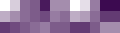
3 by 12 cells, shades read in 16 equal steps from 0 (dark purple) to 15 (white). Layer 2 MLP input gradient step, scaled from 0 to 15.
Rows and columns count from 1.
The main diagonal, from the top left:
15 8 5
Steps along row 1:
down down down down up same up down down down same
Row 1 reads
15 12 6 5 1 8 8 15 13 7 0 0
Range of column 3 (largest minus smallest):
1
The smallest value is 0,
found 2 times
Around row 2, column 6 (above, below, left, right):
8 5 4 6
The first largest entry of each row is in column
1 1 11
